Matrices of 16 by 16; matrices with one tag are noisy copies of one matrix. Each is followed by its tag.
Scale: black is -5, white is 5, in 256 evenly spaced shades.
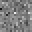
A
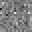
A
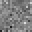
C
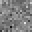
C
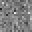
A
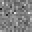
A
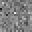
A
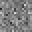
A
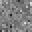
C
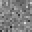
C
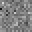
A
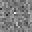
A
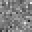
C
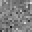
C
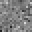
C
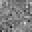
C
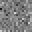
A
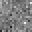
C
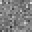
C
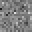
A
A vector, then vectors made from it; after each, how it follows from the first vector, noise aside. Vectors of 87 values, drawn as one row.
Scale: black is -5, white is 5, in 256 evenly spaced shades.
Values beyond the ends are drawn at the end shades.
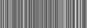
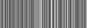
wrapped around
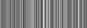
wrapped around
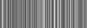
wrapped around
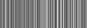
wrapped around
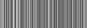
wrapped around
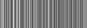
wrapped around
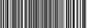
scaled up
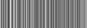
wrapped around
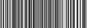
scaled up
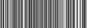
scaled up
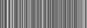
wrapped around
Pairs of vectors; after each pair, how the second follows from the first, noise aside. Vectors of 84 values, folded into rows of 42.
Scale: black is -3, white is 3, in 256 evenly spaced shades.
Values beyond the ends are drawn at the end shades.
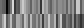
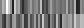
negated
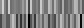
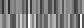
negated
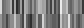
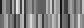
negated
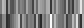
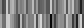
negated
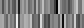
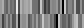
wrapped around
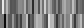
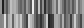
negated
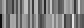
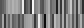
wrapped around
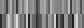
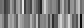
wrapped around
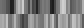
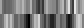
wrapped around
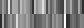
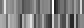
wrapped around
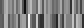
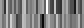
wrapped around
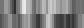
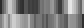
wrapped around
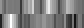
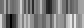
negated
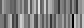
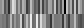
wrapped around
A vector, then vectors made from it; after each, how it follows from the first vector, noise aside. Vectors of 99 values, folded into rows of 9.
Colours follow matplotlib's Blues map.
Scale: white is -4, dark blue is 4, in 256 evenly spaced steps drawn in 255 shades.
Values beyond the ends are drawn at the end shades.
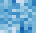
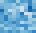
wrapped around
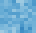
shrunk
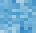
shrunk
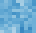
shrunk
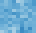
shrunk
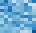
wrapped around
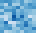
wrapped around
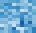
wrapped around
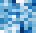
scaled up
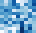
scaled up
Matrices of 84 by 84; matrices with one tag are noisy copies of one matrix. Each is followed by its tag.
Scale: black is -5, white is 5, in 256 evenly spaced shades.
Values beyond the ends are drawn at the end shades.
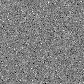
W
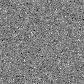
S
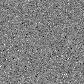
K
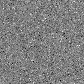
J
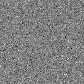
K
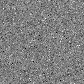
J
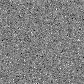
S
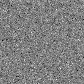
S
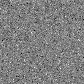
S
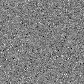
K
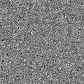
S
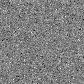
S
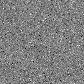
J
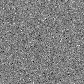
J
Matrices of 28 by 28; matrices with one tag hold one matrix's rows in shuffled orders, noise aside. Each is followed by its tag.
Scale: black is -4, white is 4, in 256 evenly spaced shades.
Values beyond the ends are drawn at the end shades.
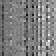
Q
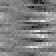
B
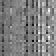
Q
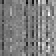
Q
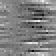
B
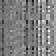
Q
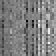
Q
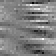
B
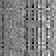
Q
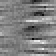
B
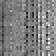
Q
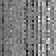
Q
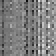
Q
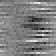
B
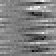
B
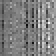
Q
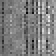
Q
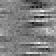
B
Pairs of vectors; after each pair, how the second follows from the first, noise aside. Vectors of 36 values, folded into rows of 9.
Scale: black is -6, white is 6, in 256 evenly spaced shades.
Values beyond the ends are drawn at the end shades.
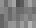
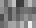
scaled up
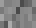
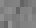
shrunk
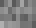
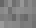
shrunk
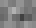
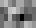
scaled up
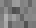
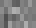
negated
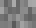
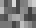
scaled up
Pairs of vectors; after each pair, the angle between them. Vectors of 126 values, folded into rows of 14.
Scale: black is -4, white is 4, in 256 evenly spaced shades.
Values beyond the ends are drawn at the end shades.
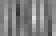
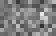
orthogonal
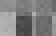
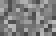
orthogonal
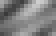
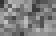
partly opposed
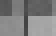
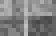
nearly opposite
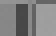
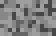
orthogonal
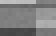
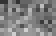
partly opposed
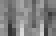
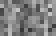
partly opposed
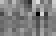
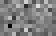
orthogonal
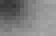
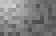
nearly opposite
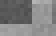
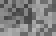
partly aligned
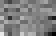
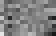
nearly parallel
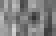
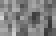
nearly parallel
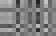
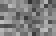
partly aligned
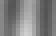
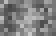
partly aligned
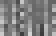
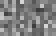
partly aligned
